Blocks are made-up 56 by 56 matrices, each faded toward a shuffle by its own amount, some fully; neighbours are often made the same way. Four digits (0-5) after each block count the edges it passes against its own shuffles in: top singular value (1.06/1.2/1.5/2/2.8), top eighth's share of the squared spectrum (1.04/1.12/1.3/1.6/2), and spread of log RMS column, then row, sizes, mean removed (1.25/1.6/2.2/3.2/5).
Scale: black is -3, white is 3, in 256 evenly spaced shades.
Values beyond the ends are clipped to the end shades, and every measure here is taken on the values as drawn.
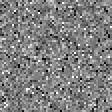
0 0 0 0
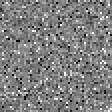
1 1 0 0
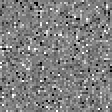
0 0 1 0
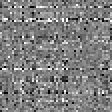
4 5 2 3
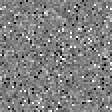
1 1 0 0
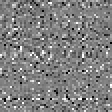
4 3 2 2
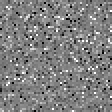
0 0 0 0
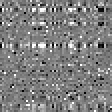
4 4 2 3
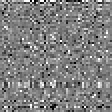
4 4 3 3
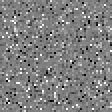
0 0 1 0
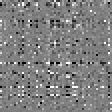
4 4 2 3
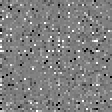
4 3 1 1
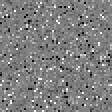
0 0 0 0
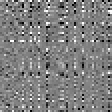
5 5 3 3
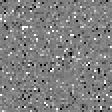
2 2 0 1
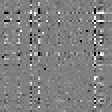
5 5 3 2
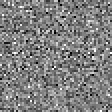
2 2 0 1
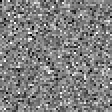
1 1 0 0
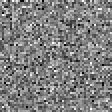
0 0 0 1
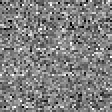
1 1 0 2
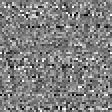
1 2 0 3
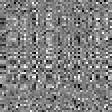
5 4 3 3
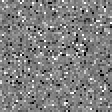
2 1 0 0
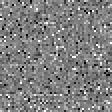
2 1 0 0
